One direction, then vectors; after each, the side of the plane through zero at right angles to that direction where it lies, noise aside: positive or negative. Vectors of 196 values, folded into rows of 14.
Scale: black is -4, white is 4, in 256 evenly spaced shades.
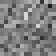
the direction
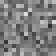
positive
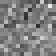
negative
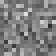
positive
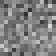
negative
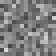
negative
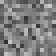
negative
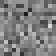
negative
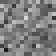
positive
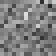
positive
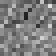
negative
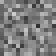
negative
